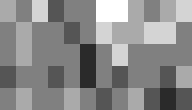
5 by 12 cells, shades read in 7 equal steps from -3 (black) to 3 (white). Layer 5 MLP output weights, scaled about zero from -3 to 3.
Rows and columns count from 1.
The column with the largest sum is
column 8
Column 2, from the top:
0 1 1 0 1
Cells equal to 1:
11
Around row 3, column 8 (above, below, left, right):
1 -1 0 0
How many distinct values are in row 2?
4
